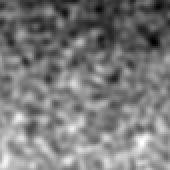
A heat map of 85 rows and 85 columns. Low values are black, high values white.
Histogram: bell-shaped. Average level on the scale: 50%. Stripes: none. Grain: blotchy. Slope: up to the bottom. Lone odd cells: none.
